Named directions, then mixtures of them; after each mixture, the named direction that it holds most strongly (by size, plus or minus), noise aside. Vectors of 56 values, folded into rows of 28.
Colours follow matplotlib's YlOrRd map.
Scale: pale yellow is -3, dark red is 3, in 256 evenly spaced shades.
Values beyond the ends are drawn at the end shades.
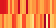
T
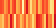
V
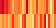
T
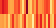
T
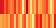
V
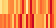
T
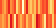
V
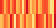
V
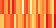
V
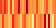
T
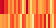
T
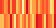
V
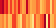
T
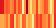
V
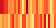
T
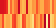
T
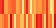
V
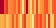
T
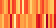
V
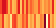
T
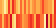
T
